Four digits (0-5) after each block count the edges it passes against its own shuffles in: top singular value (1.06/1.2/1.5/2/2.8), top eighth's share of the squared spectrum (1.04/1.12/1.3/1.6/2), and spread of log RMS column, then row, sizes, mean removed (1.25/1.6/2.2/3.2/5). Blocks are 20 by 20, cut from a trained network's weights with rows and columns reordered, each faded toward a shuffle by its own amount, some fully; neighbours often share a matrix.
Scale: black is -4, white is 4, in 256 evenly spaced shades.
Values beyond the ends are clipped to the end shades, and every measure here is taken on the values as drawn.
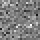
2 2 0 0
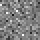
0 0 0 0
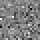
0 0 0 1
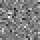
0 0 0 0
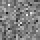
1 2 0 0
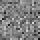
2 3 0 1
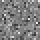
0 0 0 0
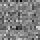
3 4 1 2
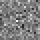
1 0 0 0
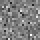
0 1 0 0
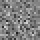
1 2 1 1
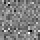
2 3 1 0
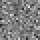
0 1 0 0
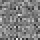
3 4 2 2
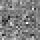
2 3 1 1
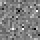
1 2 0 0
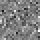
1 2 0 0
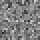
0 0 0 1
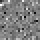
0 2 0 0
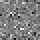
1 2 0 1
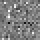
1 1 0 0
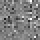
2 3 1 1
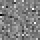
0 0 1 0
